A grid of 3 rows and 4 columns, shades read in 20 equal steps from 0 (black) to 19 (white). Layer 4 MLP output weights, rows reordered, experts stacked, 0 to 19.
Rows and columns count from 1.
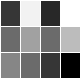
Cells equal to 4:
2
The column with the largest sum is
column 2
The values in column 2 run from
8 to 18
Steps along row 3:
down down down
